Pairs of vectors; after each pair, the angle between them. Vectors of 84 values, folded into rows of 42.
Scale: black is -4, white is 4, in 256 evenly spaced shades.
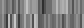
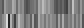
nearly opposite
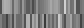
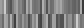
orthogonal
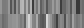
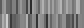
partly opposed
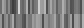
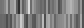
partly opposed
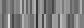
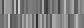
partly aligned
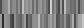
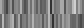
partly opposed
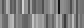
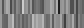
nearly parallel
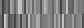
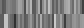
partly aligned
